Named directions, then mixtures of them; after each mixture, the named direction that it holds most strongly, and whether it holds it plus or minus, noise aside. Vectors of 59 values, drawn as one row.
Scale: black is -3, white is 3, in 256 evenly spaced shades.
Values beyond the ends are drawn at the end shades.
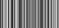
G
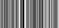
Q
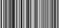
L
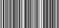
Q, minus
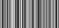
L, minus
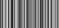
G, plus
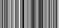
Q, plus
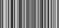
G, plus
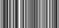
G, minus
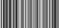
G, minus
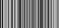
G, plus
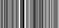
Q, plus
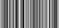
Q, plus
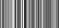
L, minus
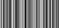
G, minus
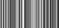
Q, minus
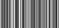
G, minus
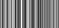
L, minus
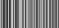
G, minus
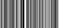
Q, plus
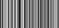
G, plus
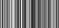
L, minus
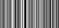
Q, minus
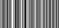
G, minus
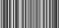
G, minus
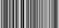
Q, plus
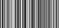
L, minus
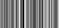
Q, plus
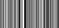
Q, minus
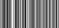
G, minus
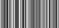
G, minus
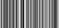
Q, plus
